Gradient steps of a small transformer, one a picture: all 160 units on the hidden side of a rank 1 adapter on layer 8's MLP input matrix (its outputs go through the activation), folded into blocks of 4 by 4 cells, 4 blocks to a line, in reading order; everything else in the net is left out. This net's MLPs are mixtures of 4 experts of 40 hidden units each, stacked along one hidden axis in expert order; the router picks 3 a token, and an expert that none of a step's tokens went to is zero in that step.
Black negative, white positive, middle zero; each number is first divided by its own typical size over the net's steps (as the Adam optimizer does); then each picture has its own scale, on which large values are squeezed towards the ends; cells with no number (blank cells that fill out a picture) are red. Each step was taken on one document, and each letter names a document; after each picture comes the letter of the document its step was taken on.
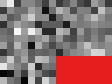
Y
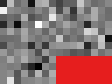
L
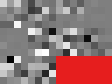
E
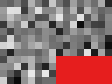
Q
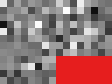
L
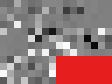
E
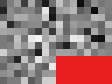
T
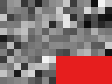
Q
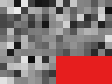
Q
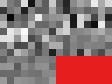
Q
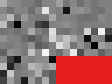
E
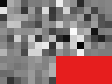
T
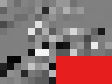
E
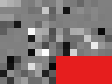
E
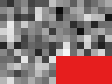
Q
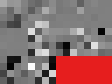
E
